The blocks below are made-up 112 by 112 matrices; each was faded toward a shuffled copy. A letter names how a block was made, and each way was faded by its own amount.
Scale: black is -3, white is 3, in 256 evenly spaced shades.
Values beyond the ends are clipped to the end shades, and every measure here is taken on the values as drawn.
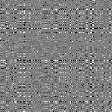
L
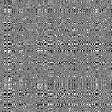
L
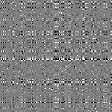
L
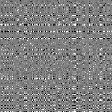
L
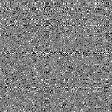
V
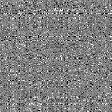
V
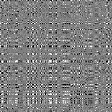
L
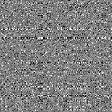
V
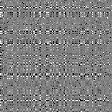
L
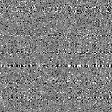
V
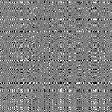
L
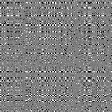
L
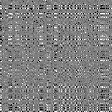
L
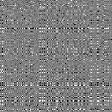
L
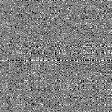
V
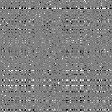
L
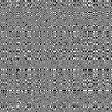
L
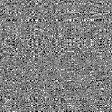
V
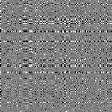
L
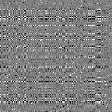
L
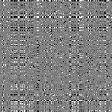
L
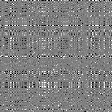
L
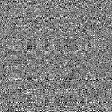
V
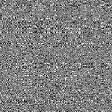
V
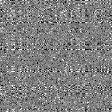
V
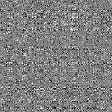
V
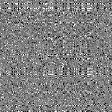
V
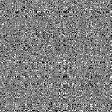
V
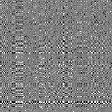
L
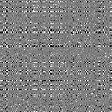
L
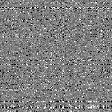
V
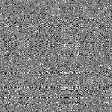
V
